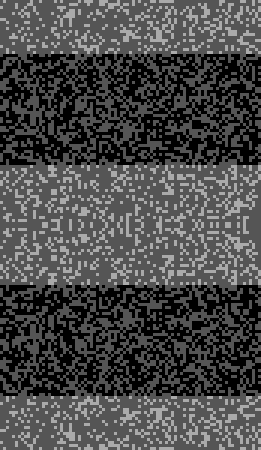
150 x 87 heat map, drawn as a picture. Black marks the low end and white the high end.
Average level on the scale: 30%. Mirror symmetry: top to bottom. Slope: none. Stripes: horizontal, repeating 2 times.
